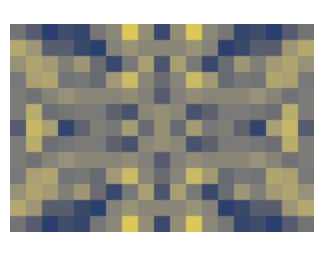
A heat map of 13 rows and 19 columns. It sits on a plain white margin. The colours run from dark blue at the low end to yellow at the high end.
Its left and right halves mirror each other, and so do its top and bottom. The values follow a bell shape. On average the colour sits 50% of the way up the scale. No overall slope runs across the table.
